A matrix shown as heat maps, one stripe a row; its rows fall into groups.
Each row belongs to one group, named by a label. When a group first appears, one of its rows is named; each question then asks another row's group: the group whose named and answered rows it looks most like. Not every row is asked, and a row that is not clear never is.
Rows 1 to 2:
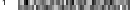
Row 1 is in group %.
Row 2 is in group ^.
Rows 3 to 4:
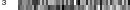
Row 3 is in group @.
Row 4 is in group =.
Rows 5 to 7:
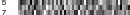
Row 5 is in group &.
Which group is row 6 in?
@
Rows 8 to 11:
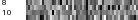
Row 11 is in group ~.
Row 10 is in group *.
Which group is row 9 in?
@
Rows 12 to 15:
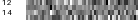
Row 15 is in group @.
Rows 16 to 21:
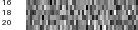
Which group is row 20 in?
^
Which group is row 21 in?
~
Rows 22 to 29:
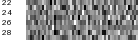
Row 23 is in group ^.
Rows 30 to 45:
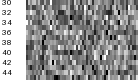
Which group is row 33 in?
=
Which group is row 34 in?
&
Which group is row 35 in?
*
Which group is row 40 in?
=
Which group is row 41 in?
~
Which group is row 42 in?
*
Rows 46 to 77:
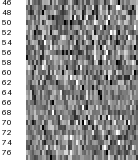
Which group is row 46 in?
&
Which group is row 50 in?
=
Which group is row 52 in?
&
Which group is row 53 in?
^
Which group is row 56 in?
=
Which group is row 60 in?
~
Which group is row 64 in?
%
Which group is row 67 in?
@
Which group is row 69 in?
~
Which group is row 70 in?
^
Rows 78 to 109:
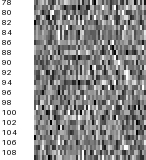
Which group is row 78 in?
@
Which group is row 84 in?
*
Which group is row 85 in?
*
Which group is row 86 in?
~
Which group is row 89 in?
=
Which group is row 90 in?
&
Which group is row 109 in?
~
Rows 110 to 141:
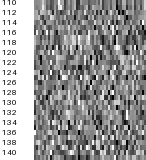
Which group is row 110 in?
*
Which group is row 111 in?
*
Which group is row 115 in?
~
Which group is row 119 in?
&
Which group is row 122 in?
^
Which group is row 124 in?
%
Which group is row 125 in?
@
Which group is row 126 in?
^
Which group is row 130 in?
&
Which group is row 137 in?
~
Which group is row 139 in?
@
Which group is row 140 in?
^
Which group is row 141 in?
=
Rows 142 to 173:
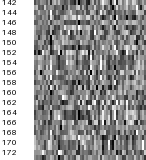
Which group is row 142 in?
=
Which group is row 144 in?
^
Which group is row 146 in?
=
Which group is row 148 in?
%
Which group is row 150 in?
@
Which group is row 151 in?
=
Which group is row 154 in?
^
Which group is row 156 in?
^
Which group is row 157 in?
^
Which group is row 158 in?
=
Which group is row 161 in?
@
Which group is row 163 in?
&
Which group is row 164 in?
=
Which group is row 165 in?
=
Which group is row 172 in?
*
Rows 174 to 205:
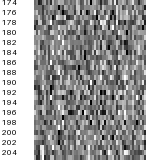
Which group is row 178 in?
^
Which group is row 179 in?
~
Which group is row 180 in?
&
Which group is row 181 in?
*
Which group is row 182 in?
%
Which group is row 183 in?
%
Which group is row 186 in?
^
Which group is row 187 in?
=
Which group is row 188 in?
*
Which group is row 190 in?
@
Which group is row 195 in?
*
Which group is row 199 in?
*
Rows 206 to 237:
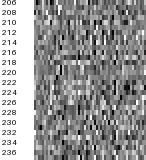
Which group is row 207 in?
*
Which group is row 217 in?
=
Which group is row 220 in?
*
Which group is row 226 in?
^
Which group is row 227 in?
=
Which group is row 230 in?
~
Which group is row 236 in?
=
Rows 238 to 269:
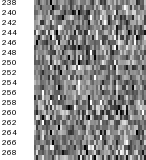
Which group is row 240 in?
=
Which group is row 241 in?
^
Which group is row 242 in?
%
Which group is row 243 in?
*
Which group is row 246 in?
&
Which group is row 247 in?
=
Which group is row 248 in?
@
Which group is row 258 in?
^
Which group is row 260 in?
@
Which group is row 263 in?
&
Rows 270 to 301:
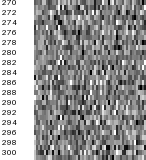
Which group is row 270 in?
~
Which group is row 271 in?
*
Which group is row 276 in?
=
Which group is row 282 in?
*
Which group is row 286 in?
^
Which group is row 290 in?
~
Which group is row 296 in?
=
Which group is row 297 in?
&
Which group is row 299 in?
%
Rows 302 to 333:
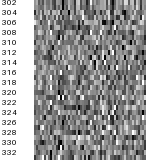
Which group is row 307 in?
=
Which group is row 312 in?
~
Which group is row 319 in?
^
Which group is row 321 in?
*
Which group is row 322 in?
^
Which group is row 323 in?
=
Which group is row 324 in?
~
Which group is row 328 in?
=
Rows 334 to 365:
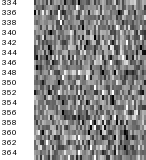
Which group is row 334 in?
=
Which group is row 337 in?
*
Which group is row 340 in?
@
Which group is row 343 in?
~
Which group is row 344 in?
@
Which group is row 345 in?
&
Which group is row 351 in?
%
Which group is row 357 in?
=
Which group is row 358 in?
@
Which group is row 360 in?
%
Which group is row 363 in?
^
